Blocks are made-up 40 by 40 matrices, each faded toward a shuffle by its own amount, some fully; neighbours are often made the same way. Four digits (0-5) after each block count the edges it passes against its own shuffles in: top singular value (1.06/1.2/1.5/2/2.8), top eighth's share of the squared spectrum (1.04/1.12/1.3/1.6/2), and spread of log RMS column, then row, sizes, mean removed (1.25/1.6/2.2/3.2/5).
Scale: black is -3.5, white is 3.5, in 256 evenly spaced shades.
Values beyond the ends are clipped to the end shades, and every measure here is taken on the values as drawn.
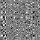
4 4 3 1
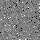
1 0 0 0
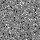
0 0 0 0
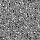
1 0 0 0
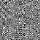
3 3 2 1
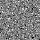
2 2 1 0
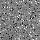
0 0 0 0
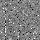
3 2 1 0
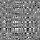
4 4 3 3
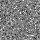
0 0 0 0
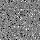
2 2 0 0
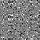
3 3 1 1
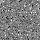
0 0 0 0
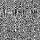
3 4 2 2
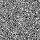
1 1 0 0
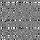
4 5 2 3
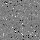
0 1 0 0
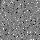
1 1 0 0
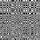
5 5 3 3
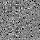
3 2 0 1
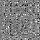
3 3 2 1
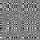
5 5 3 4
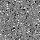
2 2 0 0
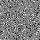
3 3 1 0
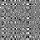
4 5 3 3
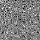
3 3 2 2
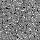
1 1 0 0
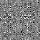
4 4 2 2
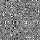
3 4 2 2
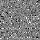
3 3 0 1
